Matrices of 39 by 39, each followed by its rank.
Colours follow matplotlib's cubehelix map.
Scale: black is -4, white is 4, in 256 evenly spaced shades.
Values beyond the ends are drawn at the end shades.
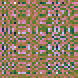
three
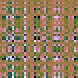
two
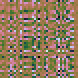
three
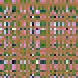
two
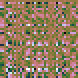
three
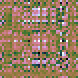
three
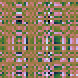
two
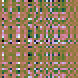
two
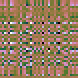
two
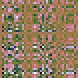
three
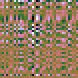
two
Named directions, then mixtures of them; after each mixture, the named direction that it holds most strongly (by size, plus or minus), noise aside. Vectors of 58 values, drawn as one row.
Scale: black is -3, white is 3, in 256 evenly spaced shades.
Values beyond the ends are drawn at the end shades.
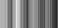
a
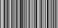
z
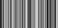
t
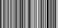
t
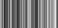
t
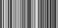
t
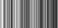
a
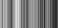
a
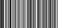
z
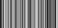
t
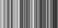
a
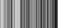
a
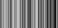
t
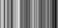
a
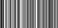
z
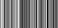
z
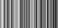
z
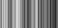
a
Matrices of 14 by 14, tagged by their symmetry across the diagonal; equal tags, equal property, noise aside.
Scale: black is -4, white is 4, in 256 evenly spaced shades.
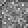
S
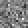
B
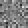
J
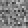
B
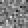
J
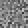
J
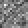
S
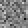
B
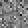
B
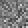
S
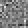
J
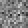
B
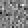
B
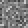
S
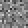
J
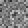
S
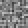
J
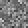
S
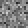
B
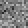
B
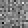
J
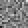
J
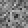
S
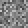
S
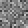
S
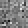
J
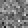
B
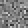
J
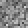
S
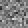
B
